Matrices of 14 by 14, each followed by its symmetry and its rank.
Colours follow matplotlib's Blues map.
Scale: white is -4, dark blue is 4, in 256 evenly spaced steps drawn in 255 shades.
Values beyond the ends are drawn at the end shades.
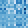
neither, rank two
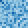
symmetric, full rank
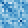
symmetric, rank three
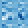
neither, rank two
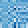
neither, rank two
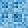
symmetric, rank three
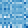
neither, rank two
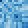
symmetric, rank three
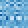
neither, rank two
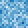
symmetric, full rank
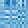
neither, rank two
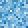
symmetric, full rank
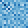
symmetric, rank three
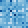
symmetric, rank three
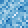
symmetric, full rank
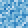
symmetric, full rank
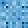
symmetric, rank three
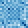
symmetric, rank three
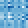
neither, rank two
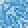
symmetric, full rank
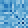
symmetric, rank three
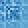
symmetric, rank three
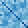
symmetric, full rank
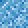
symmetric, full rank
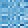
neither, rank two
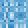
neither, rank two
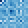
symmetric, rank three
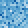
symmetric, full rank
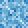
symmetric, full rank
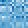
neither, rank two
